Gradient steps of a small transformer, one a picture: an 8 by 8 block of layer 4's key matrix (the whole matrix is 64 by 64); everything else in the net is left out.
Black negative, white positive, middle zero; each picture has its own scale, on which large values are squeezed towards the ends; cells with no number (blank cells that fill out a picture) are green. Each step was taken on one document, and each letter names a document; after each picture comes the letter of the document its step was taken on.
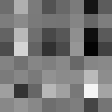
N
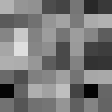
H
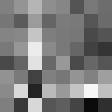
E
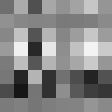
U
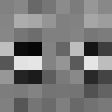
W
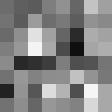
U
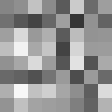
H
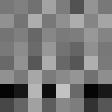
H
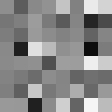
E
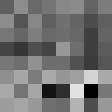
U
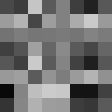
H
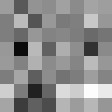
E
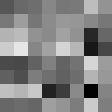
N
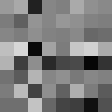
E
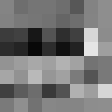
N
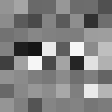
W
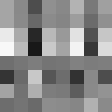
N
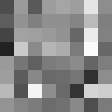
N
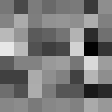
U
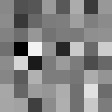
W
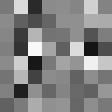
E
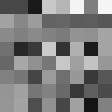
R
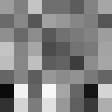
H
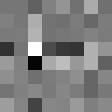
W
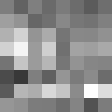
U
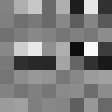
W
